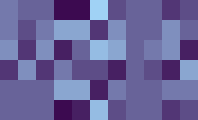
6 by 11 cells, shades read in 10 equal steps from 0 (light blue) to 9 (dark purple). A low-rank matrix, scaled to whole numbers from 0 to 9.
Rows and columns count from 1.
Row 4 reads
7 3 7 4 6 6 8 5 6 8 2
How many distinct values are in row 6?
6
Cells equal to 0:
1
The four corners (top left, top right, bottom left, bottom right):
4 6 5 6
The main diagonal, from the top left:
4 6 3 4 2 1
